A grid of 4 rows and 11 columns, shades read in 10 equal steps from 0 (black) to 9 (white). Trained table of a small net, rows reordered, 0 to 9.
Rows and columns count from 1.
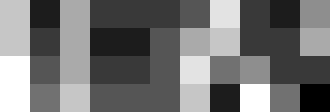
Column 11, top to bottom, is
5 6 2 0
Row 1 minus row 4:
-2 -3 -1 -1 -1 -1 -4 7 -7 -3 5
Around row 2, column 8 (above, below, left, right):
8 4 6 2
